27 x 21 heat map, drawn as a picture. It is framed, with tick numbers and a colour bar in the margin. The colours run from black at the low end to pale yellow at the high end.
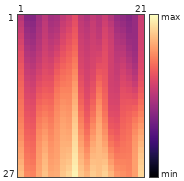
Ninth with the highest average: bottom middle. Grain: streaks running down. Slope: up to the bottom.
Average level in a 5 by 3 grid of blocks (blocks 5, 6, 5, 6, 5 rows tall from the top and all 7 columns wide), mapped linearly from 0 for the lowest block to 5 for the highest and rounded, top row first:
0 1 0 | 1 2 1 | 2 3 2 | 3 4 3 | 4 5 4
